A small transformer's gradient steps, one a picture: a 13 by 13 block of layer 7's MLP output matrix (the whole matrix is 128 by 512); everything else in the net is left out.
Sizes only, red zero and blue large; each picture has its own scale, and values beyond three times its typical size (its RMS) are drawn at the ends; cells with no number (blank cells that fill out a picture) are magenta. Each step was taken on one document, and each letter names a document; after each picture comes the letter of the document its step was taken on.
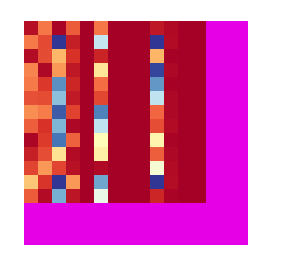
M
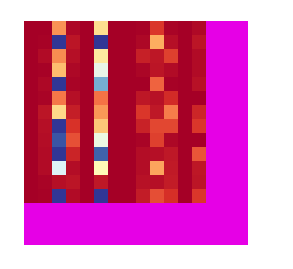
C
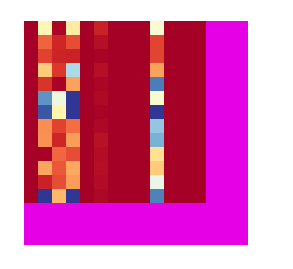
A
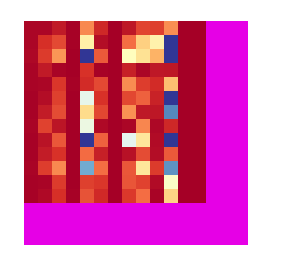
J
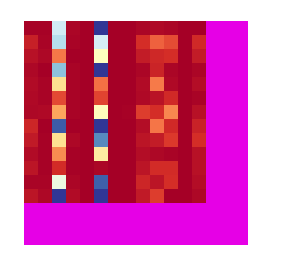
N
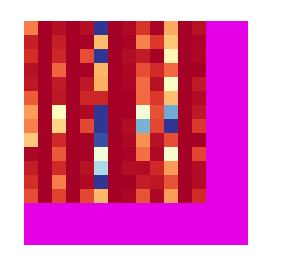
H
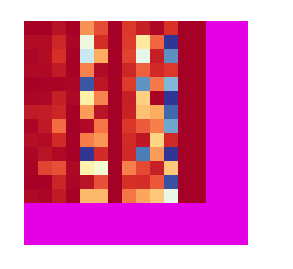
J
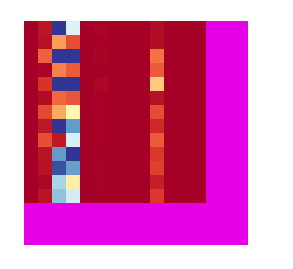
A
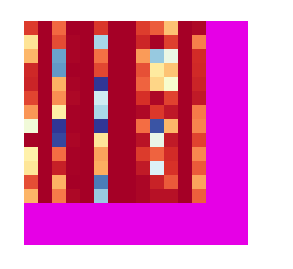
N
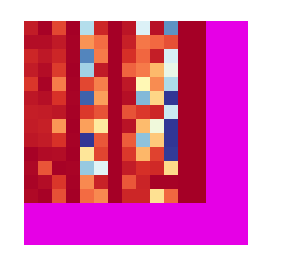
J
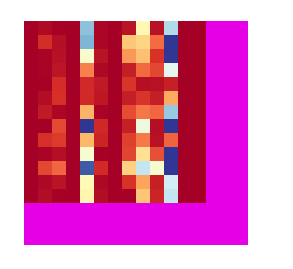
J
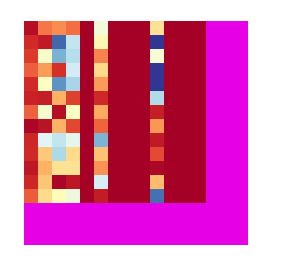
M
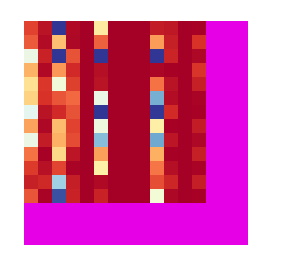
M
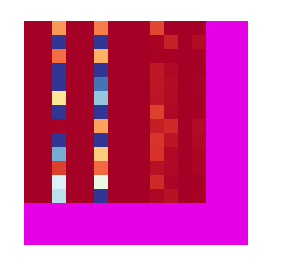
C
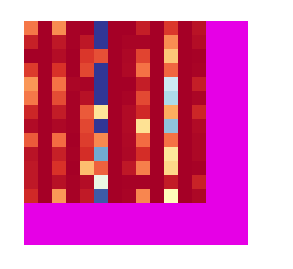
H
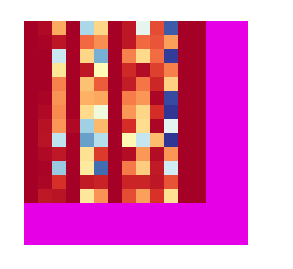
J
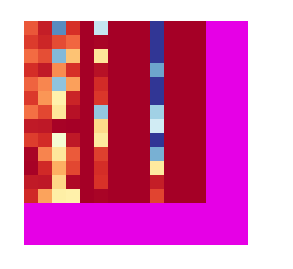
M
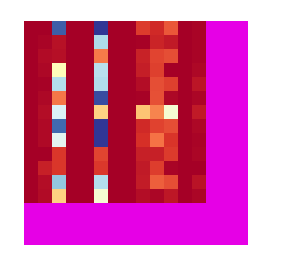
C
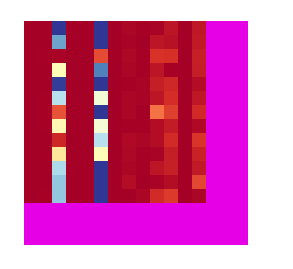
C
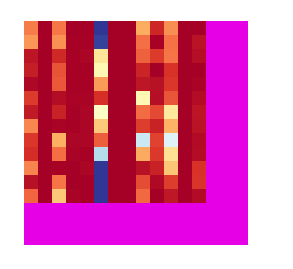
H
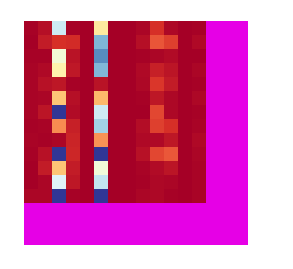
C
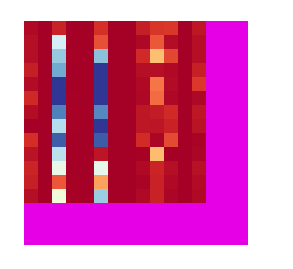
N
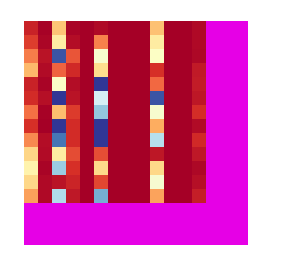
M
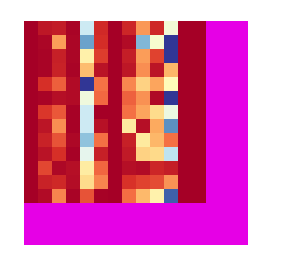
J
